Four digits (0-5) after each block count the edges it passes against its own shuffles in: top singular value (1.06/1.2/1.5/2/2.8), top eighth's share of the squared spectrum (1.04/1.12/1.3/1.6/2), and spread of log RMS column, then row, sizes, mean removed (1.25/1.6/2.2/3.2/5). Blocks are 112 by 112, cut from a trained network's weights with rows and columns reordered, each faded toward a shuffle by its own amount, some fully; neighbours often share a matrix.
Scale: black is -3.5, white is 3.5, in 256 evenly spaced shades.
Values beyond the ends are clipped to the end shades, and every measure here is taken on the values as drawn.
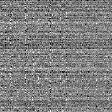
4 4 4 2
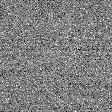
2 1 0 0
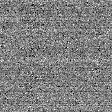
3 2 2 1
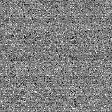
3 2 2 0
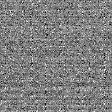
3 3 3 0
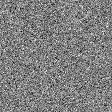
0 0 0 0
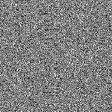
3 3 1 2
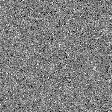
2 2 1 0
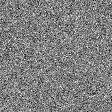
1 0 0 0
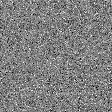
0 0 0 0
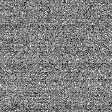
3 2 2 0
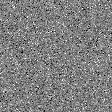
0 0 0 0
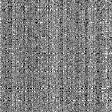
4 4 1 4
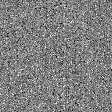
1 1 0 0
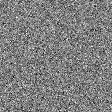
0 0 0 0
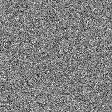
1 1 0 0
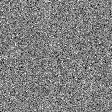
0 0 0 0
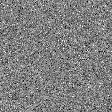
2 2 0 1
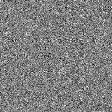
3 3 1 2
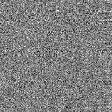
3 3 0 2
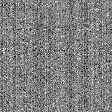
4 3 1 3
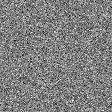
1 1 0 0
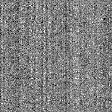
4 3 1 3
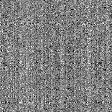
3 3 0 3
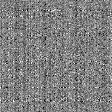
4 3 1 3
